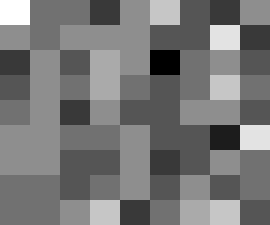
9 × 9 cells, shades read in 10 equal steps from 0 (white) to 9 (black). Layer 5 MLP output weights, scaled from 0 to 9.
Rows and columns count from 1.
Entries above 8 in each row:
0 0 1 0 0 0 0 0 0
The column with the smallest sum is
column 8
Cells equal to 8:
1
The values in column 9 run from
1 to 7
